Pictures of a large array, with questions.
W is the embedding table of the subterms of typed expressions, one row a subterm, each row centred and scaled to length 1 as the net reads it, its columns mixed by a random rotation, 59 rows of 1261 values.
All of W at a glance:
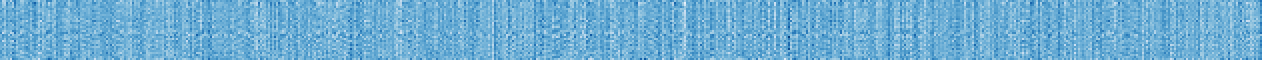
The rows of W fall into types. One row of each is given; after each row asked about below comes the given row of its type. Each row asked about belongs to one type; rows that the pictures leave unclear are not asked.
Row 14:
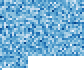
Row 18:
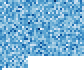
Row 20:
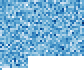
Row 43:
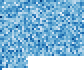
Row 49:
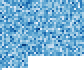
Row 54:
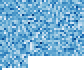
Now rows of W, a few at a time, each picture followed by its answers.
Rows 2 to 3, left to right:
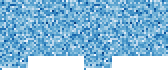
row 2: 14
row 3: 14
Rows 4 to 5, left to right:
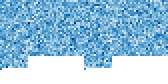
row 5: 14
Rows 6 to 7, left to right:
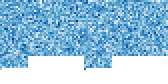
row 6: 54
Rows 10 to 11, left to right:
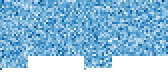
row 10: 20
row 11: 49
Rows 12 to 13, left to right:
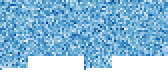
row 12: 14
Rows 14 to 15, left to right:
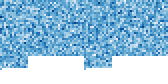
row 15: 49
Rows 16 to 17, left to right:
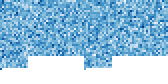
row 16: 20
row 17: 49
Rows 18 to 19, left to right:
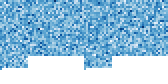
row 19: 49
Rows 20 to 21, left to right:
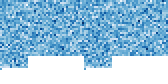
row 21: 20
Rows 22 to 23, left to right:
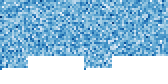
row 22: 43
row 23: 18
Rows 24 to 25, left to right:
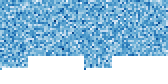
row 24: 20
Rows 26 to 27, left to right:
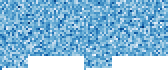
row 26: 18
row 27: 49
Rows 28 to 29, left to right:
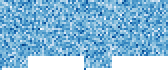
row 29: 20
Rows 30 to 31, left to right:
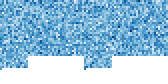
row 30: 18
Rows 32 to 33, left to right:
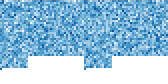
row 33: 54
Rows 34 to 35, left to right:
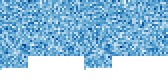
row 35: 54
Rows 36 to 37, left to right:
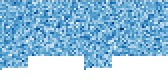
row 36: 49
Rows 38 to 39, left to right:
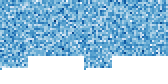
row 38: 20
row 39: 18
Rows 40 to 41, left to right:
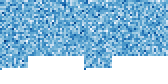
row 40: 14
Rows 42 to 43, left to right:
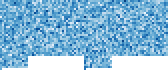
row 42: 49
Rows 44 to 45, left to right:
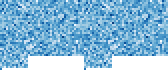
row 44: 18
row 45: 18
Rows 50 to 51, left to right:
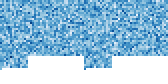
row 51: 54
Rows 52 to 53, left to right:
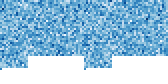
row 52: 20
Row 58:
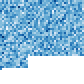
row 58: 18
